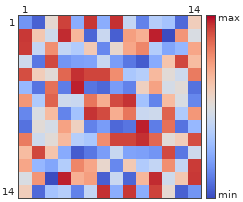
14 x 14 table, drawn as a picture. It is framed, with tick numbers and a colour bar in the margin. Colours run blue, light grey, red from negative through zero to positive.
It looks the same turned upside down. No overall slope runs across the table. Overall the values sit about 50% of the way up the scale. The values spread evenly over their range. There is no seam.
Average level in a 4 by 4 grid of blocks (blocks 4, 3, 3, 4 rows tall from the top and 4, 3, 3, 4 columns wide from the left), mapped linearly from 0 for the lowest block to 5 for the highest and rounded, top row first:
3012
3522
2253
2103
